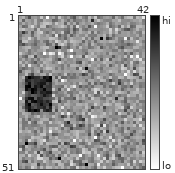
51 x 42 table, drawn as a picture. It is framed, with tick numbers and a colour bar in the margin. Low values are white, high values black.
An odd patch, higher than its surroundings, sits in the middle left. No regular stripes run through it. The middle left is the ninth with the highest average.
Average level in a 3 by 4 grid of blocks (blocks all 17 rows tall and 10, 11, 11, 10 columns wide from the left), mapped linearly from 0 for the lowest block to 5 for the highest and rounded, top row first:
0 0 0 0 / 5 1 0 0 / 0 0 0 0
